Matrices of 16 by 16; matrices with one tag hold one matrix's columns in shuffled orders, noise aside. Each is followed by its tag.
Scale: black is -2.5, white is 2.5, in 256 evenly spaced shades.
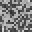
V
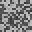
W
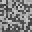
V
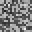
W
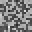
V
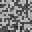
V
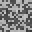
W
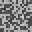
W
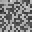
W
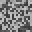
V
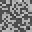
W
